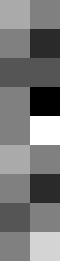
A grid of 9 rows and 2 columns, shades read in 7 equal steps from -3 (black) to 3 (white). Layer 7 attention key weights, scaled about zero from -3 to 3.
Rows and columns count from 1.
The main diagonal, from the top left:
1 -2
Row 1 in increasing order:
0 1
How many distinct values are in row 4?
2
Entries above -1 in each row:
2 1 0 1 2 2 1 1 2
